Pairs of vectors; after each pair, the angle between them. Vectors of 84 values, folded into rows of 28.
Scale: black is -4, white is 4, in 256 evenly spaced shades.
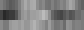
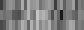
partly aligned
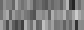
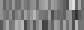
nearly opposite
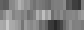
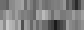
nearly parallel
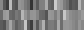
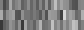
partly aligned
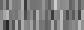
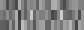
partly aligned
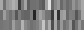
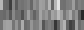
orthogonal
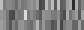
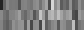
orthogonal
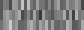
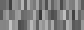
nearly parallel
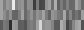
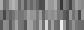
partly aligned
